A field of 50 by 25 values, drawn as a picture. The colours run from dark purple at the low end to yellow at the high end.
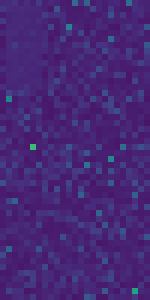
Average level on the scale: 10%. Slope: none. Mirror symmetry: none. Grain: fine. Stripes: none. Odd patch: calmer, in the top left. Calmest part: top left. Histogram: skewed, a long tail of high values.
